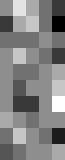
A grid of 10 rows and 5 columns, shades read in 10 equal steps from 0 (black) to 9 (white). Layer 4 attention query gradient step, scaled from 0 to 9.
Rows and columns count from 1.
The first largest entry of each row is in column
2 3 4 2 5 5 5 1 2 5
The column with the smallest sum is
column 5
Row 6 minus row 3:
1 -1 1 0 3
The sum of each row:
25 19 21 23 24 25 23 25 21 23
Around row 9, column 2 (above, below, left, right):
5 4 4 5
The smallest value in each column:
2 2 2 4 0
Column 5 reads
2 0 4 2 6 7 9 5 1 6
